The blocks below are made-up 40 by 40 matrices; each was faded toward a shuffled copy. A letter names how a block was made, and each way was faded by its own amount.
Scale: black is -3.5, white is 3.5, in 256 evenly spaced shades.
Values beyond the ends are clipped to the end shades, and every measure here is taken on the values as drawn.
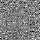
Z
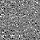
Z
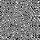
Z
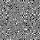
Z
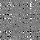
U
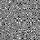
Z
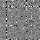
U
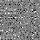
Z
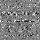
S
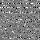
S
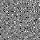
Z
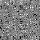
Z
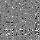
U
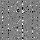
U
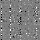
U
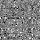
Z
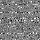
S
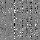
U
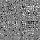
Z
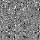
Z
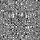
Z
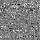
S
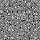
Z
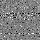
S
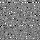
S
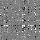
U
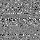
S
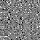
Z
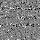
S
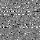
S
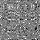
Z
